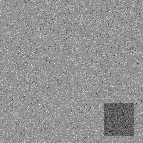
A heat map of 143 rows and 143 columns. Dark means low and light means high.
Mirror symmetry: none. Average level on the scale: 60%. Odd patch: lower, in the bottom right. Ninth with the lowest average: bottom right.
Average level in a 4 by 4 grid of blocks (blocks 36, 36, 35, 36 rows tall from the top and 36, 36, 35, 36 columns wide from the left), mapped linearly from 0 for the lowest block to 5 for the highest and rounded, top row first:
5 5 5 5 | 5 5 5 5 | 5 5 5 4 | 5 5 4 0
